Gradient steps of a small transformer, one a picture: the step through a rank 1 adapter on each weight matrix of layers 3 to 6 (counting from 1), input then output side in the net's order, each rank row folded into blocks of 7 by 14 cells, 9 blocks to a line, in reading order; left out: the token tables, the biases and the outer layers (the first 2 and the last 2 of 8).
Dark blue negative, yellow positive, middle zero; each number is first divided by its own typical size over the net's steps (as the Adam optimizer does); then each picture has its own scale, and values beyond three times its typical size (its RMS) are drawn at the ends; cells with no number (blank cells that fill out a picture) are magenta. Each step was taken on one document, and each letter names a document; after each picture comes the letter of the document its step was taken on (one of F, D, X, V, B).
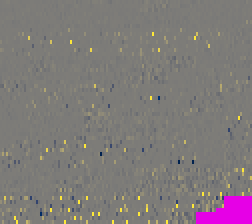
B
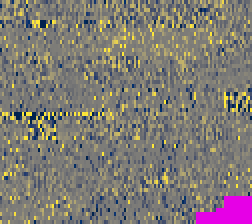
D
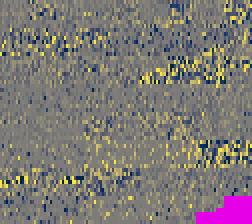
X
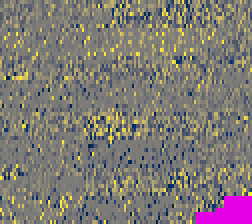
D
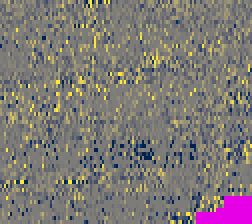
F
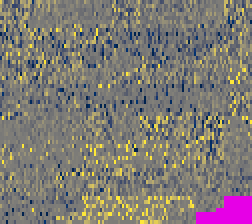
X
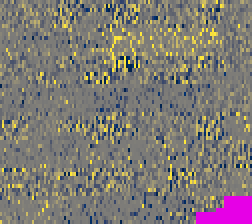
D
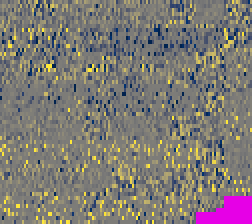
X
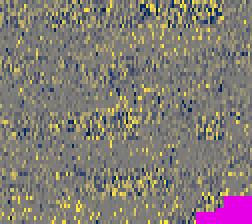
D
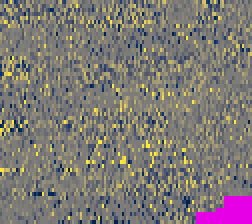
D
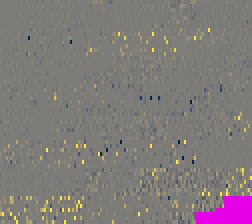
B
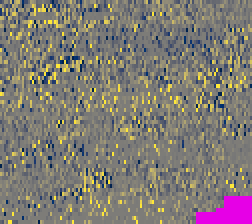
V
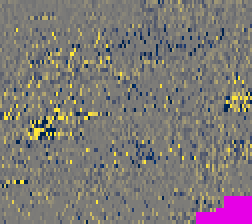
F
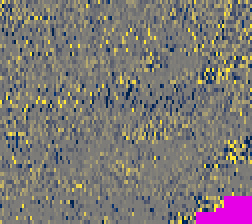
F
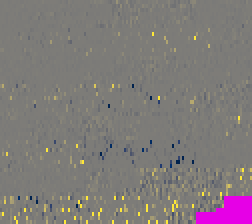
B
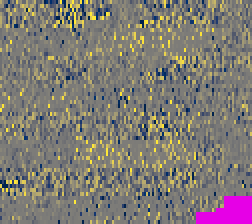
D
